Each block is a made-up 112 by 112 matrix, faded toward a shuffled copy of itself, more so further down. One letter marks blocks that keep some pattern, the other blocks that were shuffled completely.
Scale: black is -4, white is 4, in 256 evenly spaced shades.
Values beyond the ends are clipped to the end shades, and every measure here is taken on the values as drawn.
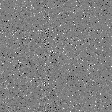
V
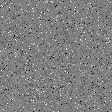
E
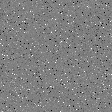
E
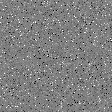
E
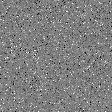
E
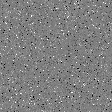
E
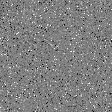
V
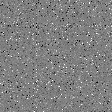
V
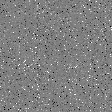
V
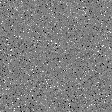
E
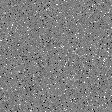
E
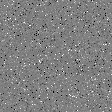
E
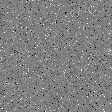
E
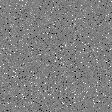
V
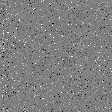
V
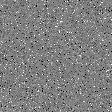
E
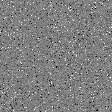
V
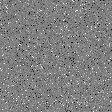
E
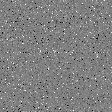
V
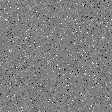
E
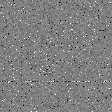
V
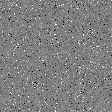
V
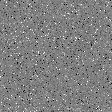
E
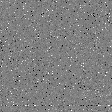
V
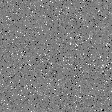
V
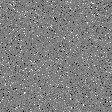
E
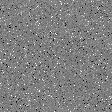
E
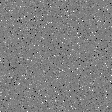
E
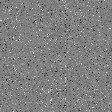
V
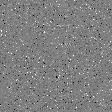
V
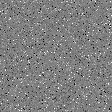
E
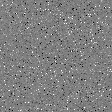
E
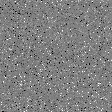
E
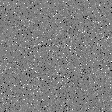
V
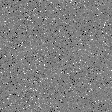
E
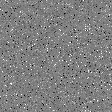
E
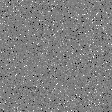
V
